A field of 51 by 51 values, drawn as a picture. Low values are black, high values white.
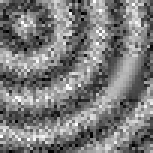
An odd patch, calmer than its surroundings, sits in the middle right. No row or column stands out. No overall slope runs across the table. The halves do not mirror each other. The middle right is the smoothest part. Rings spread out from the top left.
